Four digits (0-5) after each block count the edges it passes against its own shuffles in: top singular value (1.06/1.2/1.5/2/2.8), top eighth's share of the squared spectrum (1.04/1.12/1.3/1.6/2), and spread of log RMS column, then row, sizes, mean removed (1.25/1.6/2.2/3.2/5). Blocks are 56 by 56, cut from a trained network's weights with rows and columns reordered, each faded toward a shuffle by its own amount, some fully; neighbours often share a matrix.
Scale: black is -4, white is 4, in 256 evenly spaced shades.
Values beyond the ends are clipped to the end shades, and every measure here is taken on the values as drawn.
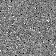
0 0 0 0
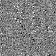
2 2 1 1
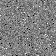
0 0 0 0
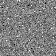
1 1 0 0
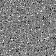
1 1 0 0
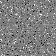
0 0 0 0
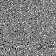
2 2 0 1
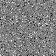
2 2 0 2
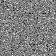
0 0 0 0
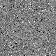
2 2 0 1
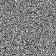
3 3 0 2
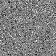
1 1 0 0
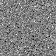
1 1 0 0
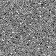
0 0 0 0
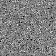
2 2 0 1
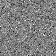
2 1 0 0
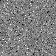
0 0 0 0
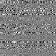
4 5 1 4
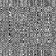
4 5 2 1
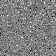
2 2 0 0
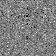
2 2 1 0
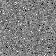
1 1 0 0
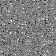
2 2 0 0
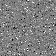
1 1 0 0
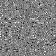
3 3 0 2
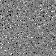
2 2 0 1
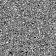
1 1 0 0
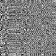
4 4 2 2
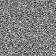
3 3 0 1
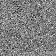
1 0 0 0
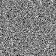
2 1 0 0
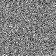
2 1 0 0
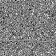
2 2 0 0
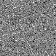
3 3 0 1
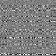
4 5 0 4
